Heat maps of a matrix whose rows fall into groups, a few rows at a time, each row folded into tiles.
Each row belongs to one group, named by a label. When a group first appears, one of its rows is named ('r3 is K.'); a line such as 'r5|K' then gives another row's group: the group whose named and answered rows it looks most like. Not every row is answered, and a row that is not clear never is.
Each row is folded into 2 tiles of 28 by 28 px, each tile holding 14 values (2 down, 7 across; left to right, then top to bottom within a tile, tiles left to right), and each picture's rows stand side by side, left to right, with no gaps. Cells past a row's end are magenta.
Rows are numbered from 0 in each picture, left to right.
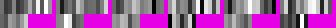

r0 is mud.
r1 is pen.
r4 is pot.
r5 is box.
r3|box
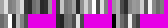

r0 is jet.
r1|box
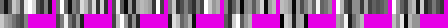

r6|jet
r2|box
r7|jet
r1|box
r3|box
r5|box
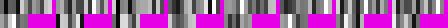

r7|pen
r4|jet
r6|mud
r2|mud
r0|pen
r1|box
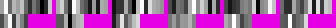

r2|mud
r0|jet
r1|jet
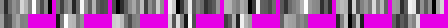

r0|pot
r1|mud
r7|jet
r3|jet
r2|pen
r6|box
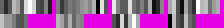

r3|box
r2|jet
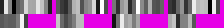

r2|mud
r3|pot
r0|box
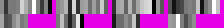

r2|box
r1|box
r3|pen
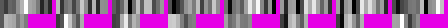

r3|pen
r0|pot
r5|mud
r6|mud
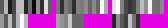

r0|jet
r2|box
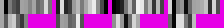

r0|pen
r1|box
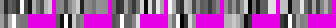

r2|mud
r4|pen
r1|jet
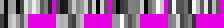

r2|pen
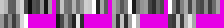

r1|box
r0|jet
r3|jet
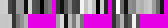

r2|box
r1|pot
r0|jet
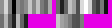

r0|box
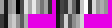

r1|mud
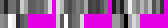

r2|pot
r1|jet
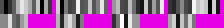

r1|pen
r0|pot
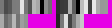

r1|mud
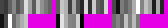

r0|mud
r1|box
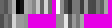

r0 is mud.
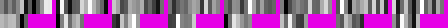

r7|mud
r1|box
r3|mud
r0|pen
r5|pen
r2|jet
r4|mud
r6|box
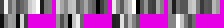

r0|box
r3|pen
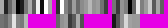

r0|mud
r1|box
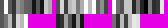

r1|box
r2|jet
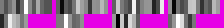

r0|mud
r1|pen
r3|pen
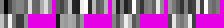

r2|pen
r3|box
